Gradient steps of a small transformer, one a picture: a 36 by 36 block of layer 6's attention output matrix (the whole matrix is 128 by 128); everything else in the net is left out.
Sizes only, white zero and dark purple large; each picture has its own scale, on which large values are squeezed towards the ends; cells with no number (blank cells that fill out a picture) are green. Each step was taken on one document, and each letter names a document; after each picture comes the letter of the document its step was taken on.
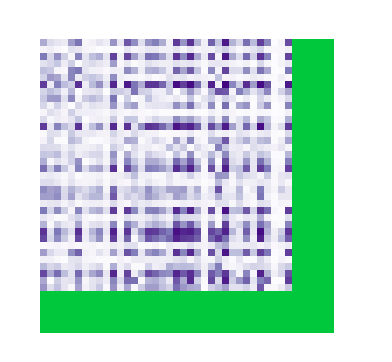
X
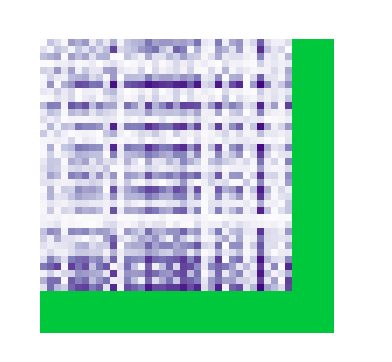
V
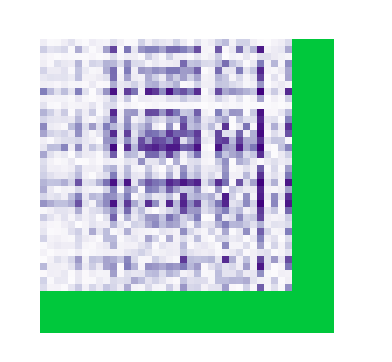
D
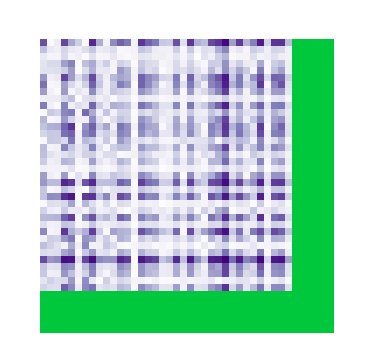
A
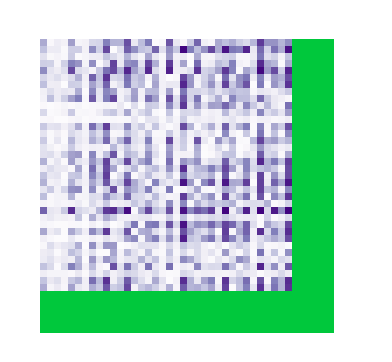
D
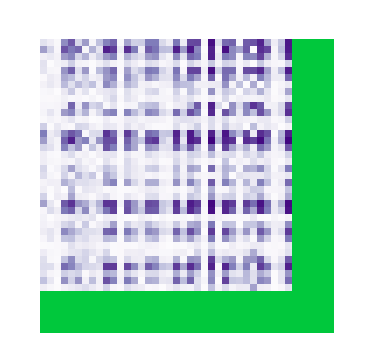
X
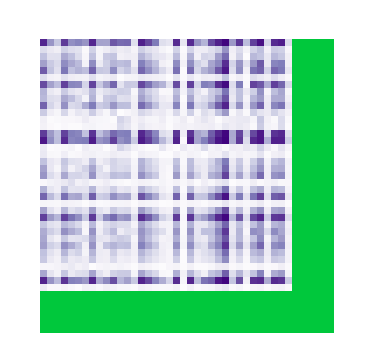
A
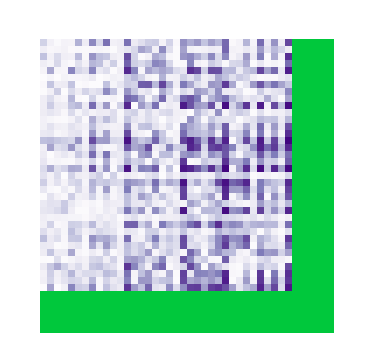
D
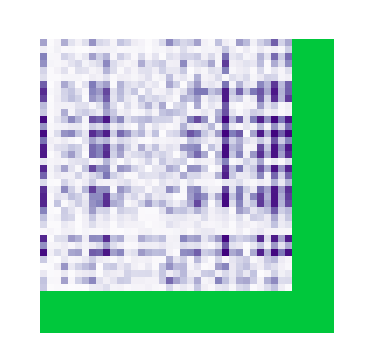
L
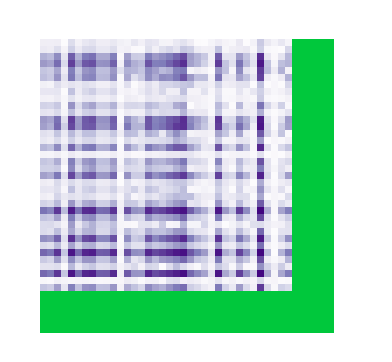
V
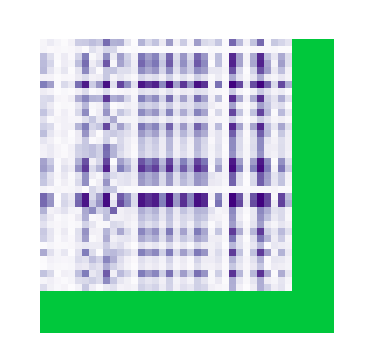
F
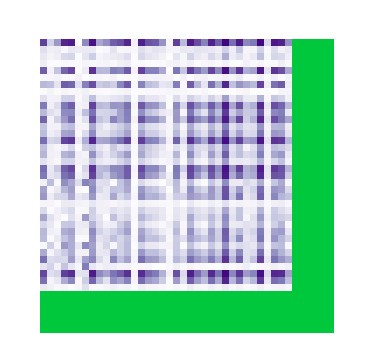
A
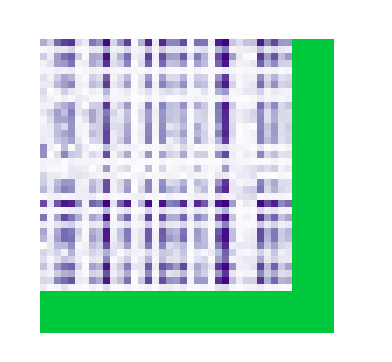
L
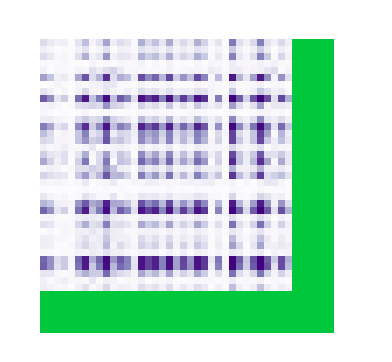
F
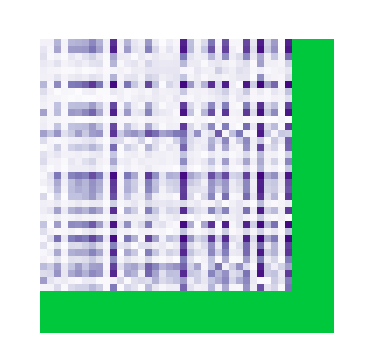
V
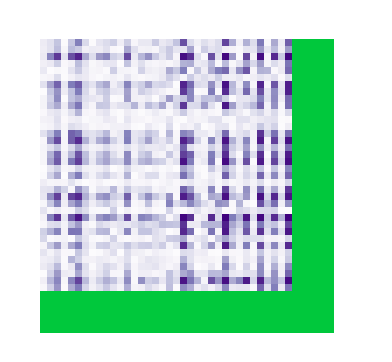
D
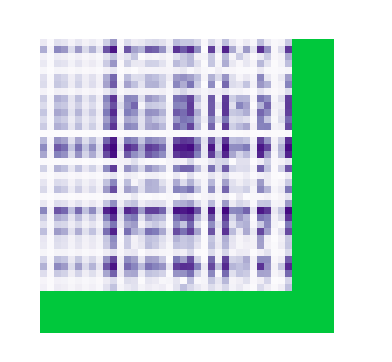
X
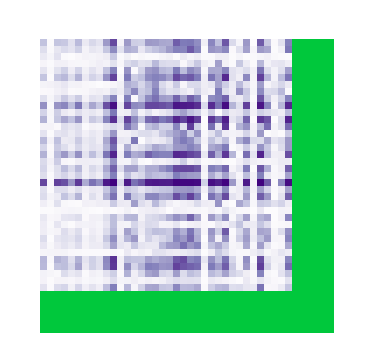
X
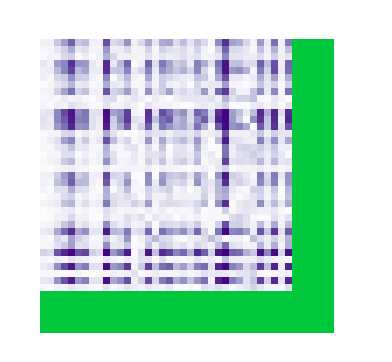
L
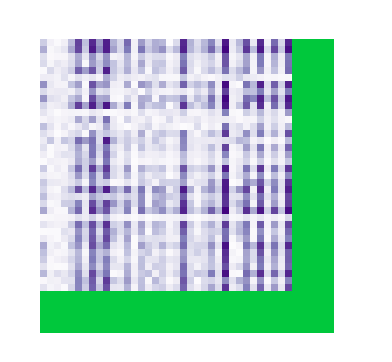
D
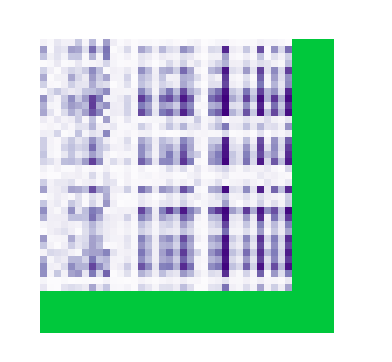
D
